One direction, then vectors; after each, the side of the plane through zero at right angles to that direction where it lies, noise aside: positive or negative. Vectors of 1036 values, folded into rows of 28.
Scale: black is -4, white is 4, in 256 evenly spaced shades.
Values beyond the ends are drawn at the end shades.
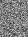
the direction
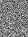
negative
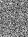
negative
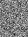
positive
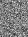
positive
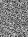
negative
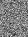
positive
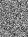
positive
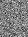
positive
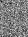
positive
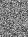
positive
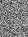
positive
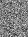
positive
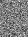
positive
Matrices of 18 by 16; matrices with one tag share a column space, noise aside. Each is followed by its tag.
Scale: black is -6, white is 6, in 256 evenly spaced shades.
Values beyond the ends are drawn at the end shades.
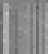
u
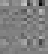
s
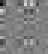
s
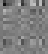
s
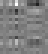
s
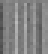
u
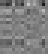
s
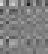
s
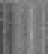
u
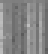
u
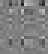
s
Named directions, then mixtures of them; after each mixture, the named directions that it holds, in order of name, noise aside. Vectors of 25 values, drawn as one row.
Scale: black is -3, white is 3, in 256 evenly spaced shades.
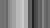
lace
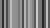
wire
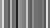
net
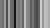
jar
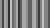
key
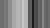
lace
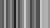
jar, key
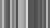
lace, net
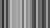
lace, wire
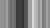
lace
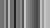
jar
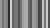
key, net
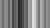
key, lace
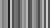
key, net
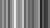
jar, lace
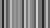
wire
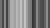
lace, wire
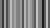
wire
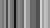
jar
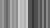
lace, net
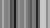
jar, wire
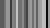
net, wire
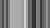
lace, wire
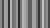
key
